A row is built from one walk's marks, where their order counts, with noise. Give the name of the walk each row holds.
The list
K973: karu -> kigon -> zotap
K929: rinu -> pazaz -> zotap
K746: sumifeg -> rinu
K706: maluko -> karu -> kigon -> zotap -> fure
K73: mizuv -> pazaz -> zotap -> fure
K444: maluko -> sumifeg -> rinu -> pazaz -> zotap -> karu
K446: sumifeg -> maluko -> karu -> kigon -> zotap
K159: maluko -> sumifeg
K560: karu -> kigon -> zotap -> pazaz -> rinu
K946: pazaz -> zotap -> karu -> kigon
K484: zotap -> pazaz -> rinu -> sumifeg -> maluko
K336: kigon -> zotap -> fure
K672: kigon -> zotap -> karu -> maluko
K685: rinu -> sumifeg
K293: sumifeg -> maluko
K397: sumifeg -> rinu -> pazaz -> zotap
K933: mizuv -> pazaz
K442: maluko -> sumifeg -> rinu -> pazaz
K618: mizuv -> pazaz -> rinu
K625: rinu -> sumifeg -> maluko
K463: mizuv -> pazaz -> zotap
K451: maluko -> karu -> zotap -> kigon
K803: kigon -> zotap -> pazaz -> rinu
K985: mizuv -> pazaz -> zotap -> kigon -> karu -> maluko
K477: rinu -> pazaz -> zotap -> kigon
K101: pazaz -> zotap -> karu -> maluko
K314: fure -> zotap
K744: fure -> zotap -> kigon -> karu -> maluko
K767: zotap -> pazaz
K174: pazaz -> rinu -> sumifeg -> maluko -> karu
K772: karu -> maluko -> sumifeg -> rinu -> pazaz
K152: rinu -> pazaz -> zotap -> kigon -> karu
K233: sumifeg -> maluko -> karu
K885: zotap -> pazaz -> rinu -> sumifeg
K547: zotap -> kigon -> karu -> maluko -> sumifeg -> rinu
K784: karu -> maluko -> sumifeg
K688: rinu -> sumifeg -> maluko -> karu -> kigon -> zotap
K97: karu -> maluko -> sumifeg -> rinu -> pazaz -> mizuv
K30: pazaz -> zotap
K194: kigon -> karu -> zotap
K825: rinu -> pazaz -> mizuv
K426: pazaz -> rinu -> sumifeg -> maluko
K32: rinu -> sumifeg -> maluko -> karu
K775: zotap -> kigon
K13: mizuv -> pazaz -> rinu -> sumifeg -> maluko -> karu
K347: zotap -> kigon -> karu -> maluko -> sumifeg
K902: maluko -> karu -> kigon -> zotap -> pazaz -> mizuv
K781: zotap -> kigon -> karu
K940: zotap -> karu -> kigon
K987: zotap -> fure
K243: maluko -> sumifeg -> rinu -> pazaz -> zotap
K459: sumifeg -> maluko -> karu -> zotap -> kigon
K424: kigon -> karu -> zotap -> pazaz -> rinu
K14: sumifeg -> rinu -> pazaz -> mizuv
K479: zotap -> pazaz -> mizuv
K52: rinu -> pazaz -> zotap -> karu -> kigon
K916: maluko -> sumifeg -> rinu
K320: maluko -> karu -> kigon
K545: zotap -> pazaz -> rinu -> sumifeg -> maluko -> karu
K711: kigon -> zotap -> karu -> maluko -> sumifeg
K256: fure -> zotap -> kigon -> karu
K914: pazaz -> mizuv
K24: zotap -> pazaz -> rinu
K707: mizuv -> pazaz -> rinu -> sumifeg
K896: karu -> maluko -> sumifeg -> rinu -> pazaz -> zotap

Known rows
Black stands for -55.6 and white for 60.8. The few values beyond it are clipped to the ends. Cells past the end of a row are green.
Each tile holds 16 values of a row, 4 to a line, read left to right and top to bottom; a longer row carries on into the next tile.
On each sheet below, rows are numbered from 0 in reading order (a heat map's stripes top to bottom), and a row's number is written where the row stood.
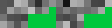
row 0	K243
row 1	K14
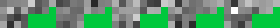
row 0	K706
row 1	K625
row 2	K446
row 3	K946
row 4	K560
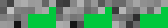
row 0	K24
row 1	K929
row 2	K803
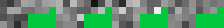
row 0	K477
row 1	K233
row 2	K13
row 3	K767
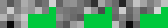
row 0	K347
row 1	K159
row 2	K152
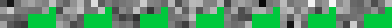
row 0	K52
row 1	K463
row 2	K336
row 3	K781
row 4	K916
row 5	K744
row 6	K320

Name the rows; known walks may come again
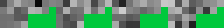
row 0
K916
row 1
K484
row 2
K52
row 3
K101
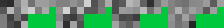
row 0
K707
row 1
K706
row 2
K243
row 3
K194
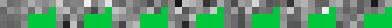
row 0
K775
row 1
K744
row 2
K784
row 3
K545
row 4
K987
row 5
K13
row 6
K293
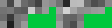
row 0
K426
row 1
K896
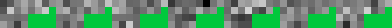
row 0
K618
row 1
K940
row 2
K320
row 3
K442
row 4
K73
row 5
K767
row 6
K711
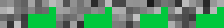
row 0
K451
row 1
K459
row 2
K32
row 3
K444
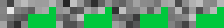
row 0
K560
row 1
K174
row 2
K803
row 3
K781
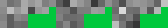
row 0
K973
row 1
K746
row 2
K424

